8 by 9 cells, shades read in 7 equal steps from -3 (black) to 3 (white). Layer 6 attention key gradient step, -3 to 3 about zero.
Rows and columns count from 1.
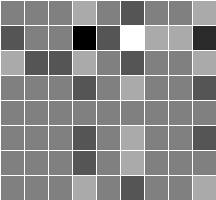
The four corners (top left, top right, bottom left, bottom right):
0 1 0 1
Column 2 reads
0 0 -1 0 0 0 0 0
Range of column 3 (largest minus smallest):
1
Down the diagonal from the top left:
0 0 -1 -1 0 1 0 0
